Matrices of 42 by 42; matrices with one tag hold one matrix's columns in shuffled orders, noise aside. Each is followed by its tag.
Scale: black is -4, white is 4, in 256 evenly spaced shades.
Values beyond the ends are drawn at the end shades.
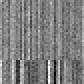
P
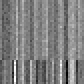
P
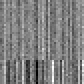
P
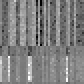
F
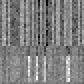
F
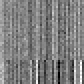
P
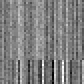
P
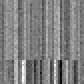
P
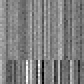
P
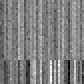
P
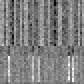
F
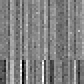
P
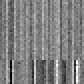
P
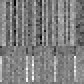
F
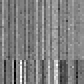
P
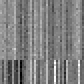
P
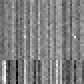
P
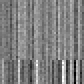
P
